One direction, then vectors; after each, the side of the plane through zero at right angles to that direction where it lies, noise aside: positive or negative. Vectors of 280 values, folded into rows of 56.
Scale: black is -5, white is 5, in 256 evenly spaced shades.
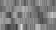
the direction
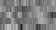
negative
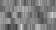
positive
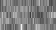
positive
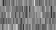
negative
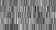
positive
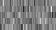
negative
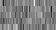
negative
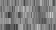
positive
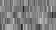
negative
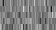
positive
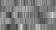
positive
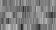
negative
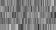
negative
